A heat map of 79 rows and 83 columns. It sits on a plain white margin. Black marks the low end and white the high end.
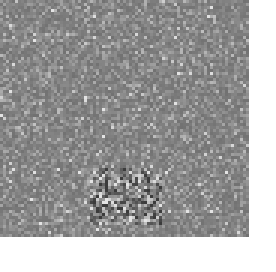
No single row or column stands out from its neighbours. Neither half mirrors the other. No regular stripes run through it. The bottom middle is the roughest part. In the bottom middle lies a patch that is rougher than the rest. The grain is fine, like static.
